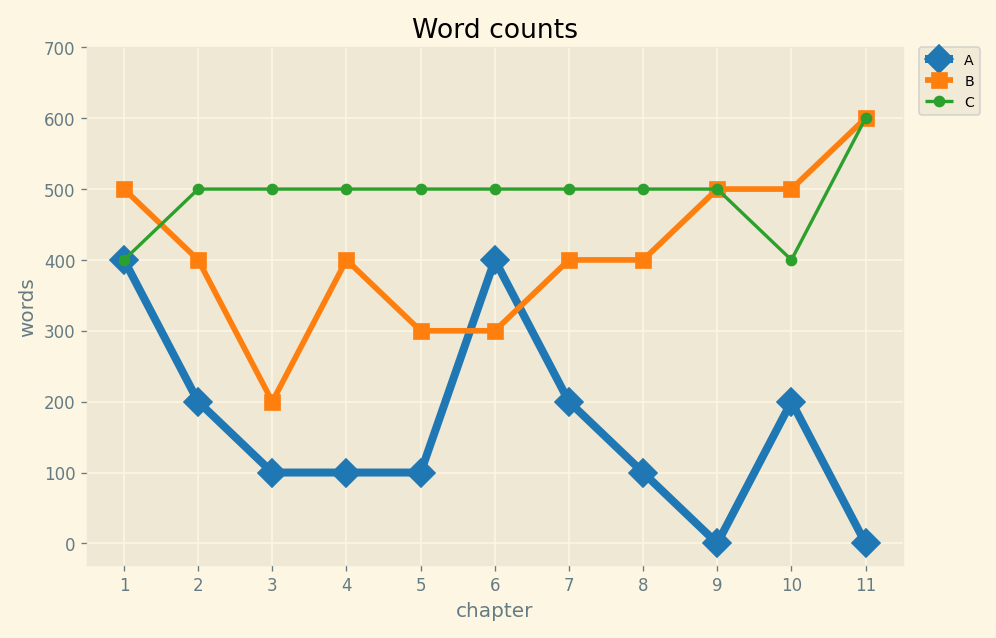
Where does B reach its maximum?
11
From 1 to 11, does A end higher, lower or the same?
lower
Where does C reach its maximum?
11
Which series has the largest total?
C
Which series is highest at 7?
C
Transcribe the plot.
Title: Word counts
x-axis: chapter, ticks 1 2 3 4 5 6 7 8 9 10 11
y-axis: words, ticks 0 100 200 300 400 500 600 700
Legend: A, B, C
Values:
A: 400 200 100 100 100 400 200 100 0 200 0
B: 500 400 200 400 300 300 400 400 500 500 600
C: 400 500 500 500 500 500 500 500 500 400 600
